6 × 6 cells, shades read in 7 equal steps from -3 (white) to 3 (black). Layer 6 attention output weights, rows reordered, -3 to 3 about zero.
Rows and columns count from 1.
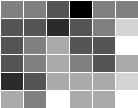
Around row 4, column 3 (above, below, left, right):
-1 -1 0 0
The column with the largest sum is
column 1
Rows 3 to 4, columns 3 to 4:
-1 1 / -1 0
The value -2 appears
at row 2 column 6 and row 5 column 6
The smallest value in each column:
-1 0 -3 -1 -1 -3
